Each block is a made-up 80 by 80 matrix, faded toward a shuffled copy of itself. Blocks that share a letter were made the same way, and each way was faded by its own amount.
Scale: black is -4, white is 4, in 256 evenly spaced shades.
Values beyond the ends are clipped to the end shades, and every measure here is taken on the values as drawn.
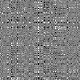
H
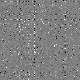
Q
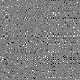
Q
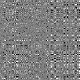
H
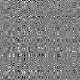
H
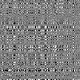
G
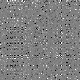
Q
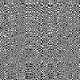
H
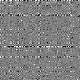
G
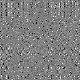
Q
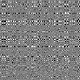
G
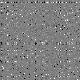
Q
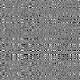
G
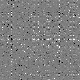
Q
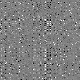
Q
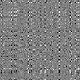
H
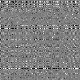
G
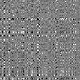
H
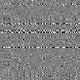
G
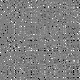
Q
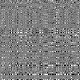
G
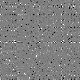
Q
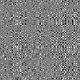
H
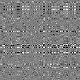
G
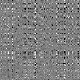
H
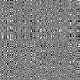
H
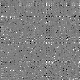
Q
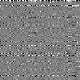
G
